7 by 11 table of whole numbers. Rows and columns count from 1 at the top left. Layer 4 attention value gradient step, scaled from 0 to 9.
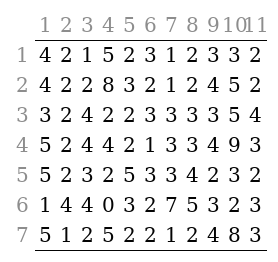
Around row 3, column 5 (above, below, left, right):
3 2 2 3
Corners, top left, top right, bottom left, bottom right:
4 2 5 3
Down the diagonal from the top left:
4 2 4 4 5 2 1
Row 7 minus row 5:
0 -1 -1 3 -3 -1 -2 -2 2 5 1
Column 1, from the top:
4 4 3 5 5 1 5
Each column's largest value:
5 4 4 8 5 3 7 5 4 9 4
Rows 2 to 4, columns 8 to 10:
2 4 5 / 3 3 5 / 3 4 9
